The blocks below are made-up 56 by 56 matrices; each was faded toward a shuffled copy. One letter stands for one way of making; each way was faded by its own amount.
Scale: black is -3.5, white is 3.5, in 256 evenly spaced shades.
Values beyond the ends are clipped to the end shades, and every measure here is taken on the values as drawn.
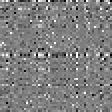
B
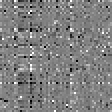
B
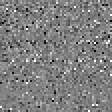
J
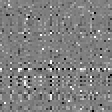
B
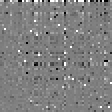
B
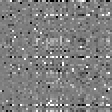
B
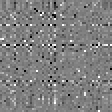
B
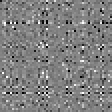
B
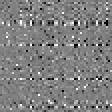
B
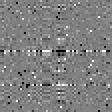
B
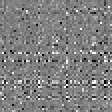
B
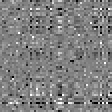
B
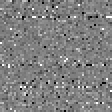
J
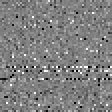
J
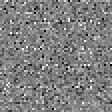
J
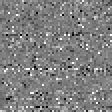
J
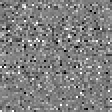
J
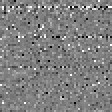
J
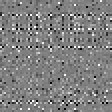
B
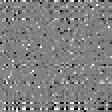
B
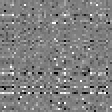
B
